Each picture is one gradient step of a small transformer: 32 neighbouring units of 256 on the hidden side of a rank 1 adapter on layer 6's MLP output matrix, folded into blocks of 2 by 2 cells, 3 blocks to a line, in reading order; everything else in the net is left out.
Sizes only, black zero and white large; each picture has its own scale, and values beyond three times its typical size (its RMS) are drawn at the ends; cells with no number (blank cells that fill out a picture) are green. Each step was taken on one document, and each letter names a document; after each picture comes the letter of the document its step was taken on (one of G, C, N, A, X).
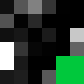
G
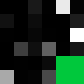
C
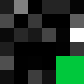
G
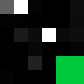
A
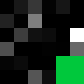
G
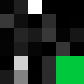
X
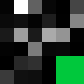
A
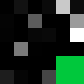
C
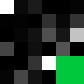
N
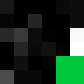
C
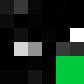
C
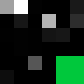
A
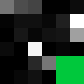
N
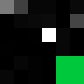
A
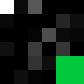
N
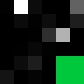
A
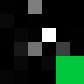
X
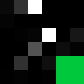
X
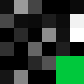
N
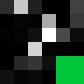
A
